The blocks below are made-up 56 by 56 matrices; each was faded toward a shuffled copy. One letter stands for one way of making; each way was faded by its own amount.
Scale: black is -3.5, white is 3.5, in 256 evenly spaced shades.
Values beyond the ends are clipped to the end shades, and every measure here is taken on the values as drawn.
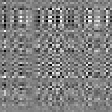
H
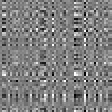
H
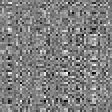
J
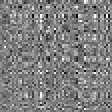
J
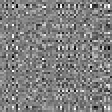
J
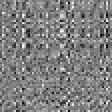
J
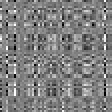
H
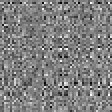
J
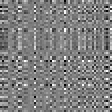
H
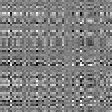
H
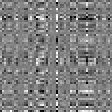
H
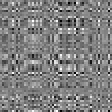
H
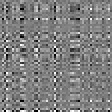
H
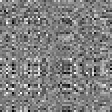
J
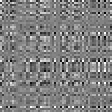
H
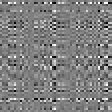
H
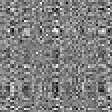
J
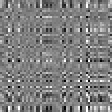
H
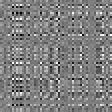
H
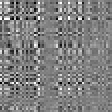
H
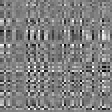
H
